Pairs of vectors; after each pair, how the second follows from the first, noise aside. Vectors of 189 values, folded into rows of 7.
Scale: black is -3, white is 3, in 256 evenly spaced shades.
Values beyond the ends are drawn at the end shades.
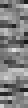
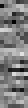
wrapped around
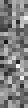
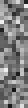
wrapped around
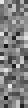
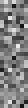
wrapped around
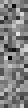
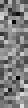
wrapped around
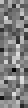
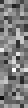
sign-scrambled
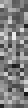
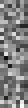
wrapped around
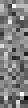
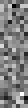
sign-scrambled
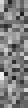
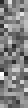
sign-scrambled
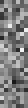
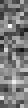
sign-scrambled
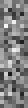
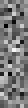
sign-scrambled
